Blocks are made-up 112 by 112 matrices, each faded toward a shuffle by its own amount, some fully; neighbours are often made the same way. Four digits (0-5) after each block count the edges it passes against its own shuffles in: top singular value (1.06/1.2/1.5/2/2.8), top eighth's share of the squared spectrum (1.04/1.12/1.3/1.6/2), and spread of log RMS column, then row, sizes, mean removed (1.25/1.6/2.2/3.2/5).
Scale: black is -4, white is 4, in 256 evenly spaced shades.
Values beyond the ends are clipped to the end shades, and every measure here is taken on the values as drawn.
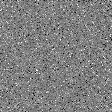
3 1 0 0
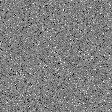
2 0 0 0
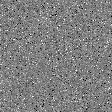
2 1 0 0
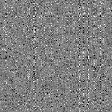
4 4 3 2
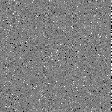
4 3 2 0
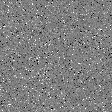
0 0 0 0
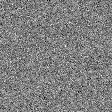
1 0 0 0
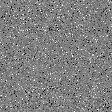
2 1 0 1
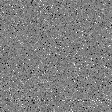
2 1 0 1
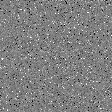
2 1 0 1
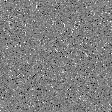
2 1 0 0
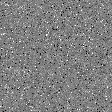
0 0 0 0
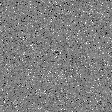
0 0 0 0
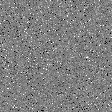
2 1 0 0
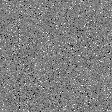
1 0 0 0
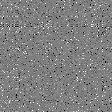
4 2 1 1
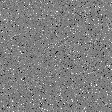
2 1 0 0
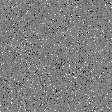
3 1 0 0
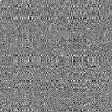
5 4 3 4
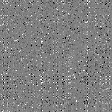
4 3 2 2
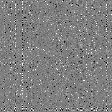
4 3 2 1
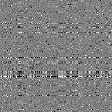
5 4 2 3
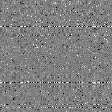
5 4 1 3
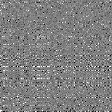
5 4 2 3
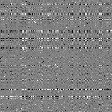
5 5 3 4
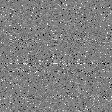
4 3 0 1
